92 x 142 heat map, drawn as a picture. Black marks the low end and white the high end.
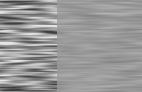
The distribution is heavy-tailed on both sides. A vertical seam about 40% of the way across splits the table, and the right part is calmer. Streaks run across, left to right. The halves do not mirror each other.
